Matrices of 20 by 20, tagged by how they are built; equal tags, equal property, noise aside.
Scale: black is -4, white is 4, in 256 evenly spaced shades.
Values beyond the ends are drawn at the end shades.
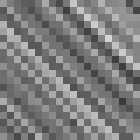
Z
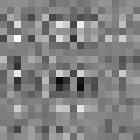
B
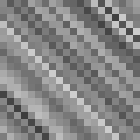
Z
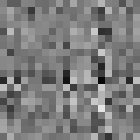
B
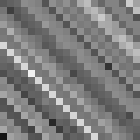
Z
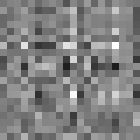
B
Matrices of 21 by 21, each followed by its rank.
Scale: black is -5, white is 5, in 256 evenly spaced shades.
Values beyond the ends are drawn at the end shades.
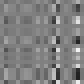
one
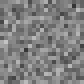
full rank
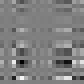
one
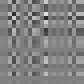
one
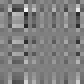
one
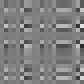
one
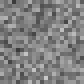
full rank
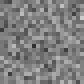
full rank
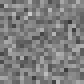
full rank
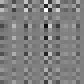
one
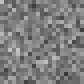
full rank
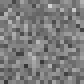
full rank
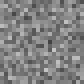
full rank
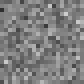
full rank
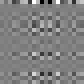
one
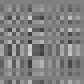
one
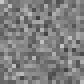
full rank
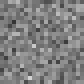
full rank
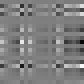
one
